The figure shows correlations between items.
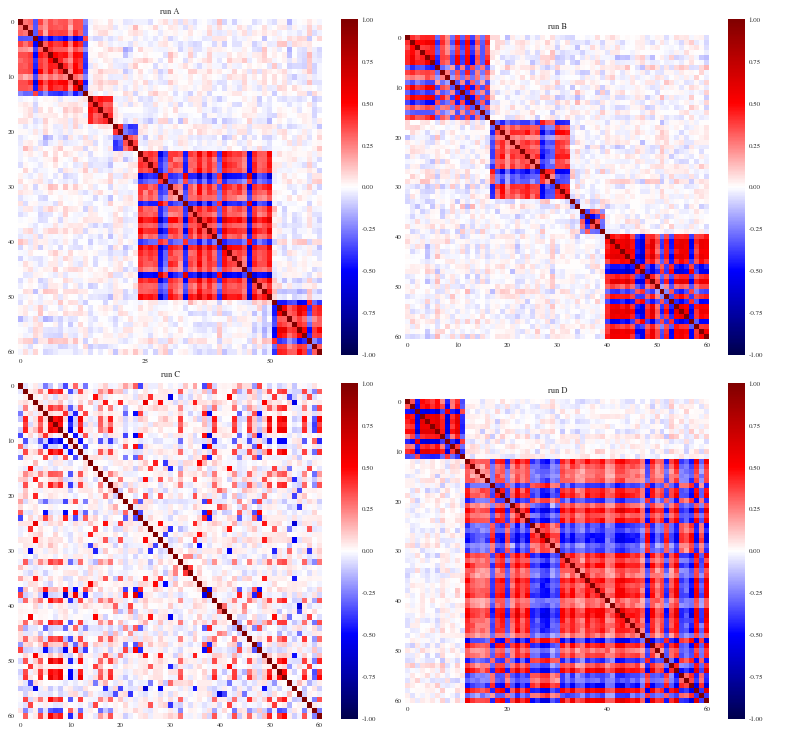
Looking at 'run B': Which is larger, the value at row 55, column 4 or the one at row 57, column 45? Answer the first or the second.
the first
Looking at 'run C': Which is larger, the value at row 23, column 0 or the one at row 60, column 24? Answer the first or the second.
the first
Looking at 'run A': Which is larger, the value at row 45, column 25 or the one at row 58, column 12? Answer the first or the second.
the first
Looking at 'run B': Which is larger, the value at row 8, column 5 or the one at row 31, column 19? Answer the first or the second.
the second
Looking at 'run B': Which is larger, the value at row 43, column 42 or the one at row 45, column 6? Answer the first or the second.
the first
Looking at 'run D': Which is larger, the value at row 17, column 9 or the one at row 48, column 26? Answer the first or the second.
the second
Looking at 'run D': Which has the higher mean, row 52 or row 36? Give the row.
36
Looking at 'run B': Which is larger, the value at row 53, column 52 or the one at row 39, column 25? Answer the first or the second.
the second
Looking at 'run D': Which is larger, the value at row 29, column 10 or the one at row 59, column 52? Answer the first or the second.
the second
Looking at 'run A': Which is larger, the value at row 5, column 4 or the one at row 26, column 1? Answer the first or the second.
the first
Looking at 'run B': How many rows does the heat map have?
61
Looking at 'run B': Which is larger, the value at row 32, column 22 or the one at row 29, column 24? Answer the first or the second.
the first
